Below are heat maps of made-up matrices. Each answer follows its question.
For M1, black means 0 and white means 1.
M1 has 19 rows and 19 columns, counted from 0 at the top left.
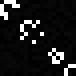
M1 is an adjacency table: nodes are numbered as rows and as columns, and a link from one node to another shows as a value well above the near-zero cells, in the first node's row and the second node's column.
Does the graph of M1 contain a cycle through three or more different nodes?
yes
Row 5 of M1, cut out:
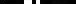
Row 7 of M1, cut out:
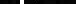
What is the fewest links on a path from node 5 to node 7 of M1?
1
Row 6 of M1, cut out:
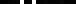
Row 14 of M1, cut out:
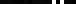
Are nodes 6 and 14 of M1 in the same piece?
no
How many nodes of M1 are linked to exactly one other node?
8
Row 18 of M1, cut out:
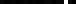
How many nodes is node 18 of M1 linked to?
1
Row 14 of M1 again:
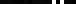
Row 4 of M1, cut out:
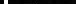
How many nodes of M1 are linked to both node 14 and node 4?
0
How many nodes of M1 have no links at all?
1
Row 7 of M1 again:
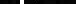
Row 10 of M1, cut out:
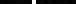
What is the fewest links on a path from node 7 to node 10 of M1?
4
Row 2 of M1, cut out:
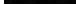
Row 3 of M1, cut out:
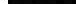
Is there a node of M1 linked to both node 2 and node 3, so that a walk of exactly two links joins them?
yes
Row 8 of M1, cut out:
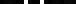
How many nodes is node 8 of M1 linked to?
2
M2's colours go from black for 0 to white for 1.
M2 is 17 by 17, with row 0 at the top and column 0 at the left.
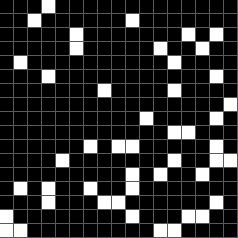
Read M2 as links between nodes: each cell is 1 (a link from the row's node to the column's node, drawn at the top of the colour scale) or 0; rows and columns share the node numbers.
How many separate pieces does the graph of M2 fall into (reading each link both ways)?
1
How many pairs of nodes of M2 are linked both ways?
8
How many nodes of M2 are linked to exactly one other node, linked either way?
0
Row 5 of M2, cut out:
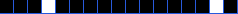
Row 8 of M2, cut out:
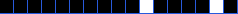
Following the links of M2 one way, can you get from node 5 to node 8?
yes
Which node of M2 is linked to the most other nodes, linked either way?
node 15
